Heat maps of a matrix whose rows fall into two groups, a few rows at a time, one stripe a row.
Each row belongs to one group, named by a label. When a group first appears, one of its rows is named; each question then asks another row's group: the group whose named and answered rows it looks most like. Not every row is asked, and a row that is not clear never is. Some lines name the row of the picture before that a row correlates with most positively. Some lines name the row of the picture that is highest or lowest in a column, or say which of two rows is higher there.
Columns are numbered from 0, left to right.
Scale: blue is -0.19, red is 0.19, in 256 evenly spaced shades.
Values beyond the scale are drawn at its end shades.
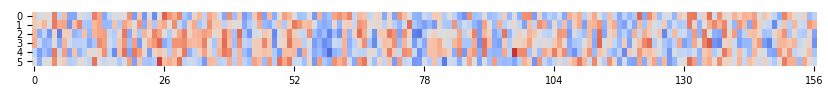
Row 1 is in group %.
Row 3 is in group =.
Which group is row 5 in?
%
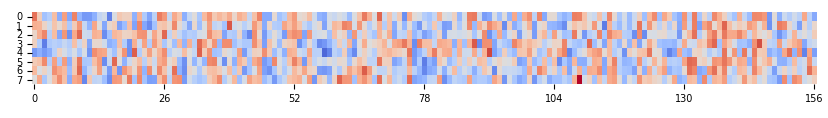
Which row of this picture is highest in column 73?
3
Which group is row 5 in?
%
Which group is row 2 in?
%
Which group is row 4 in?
=
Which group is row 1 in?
%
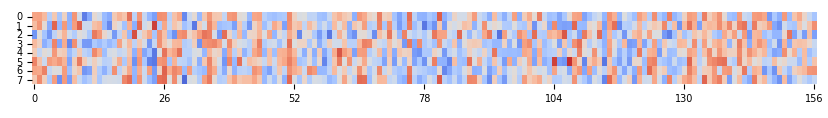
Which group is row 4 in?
%
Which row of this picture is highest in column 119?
7
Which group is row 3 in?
%
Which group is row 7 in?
%
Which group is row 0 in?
%
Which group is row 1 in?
%
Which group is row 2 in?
=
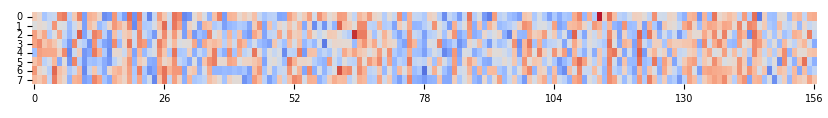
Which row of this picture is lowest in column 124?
1
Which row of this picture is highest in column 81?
3
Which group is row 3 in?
%
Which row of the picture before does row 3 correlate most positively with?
0
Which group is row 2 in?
%
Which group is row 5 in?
%
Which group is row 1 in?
%
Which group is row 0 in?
%
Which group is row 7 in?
%
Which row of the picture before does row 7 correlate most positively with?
6
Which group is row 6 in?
%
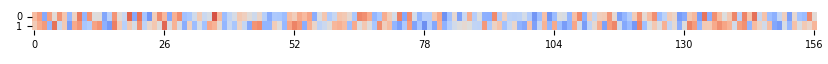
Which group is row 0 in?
%
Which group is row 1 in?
%
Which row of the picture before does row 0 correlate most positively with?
0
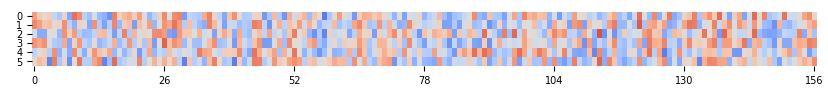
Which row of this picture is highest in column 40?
0
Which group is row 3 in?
%
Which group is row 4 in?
=
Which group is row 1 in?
%
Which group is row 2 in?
=
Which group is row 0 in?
%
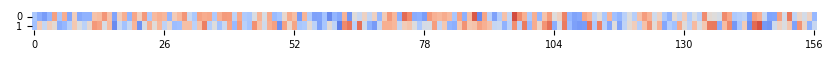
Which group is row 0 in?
=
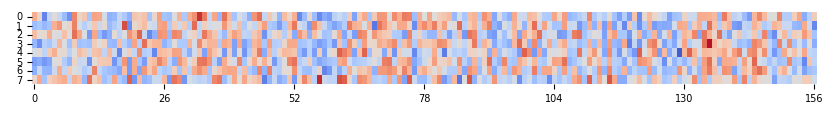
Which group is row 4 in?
%
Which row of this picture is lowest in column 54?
4
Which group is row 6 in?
=
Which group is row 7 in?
%
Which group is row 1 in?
=
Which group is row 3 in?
=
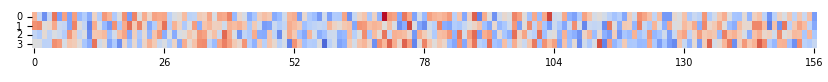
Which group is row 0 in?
=
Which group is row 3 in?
=
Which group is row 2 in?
=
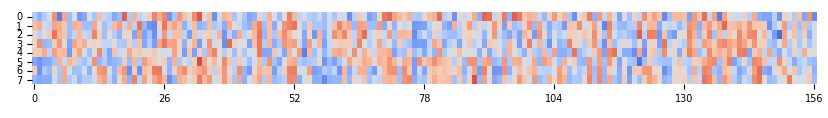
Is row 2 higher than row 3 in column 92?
Yes
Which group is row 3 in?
%
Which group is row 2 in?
%
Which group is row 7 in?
=
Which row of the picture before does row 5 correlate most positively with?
3
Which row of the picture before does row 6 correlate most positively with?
0
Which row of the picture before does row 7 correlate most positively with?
0
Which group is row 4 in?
%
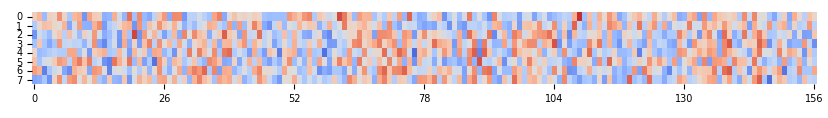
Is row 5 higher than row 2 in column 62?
Yes
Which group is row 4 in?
=
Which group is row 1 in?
%
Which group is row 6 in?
=
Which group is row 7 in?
=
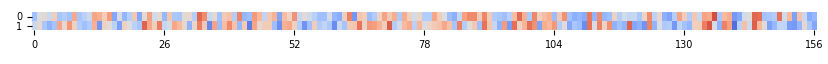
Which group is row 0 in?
=
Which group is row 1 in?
=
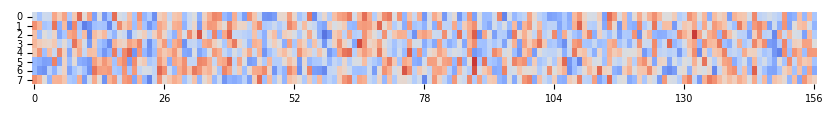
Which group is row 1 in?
%
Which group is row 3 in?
%
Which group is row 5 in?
=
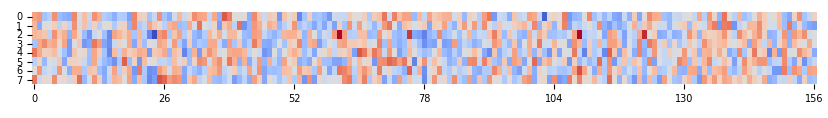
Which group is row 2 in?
%
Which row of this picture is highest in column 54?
6
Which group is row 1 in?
=
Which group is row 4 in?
%
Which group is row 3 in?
%
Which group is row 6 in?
%
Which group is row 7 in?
%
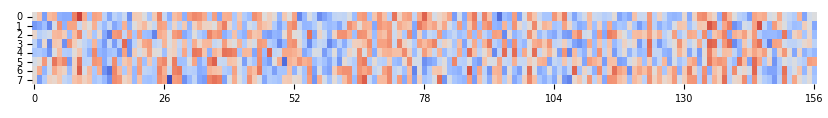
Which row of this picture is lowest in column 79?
5
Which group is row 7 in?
%
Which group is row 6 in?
%
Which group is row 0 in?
=
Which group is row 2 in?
%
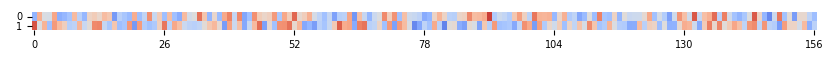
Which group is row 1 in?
%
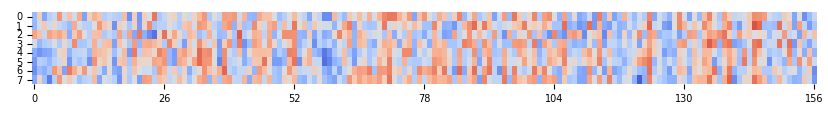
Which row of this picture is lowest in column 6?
6
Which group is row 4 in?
=
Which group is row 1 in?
=
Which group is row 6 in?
=
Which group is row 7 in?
=
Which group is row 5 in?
=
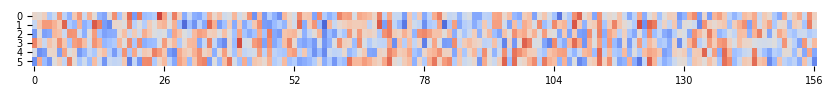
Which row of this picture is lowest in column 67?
4
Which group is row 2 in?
=
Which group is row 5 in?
=
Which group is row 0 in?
%
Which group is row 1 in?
%
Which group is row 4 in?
=
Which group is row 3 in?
%
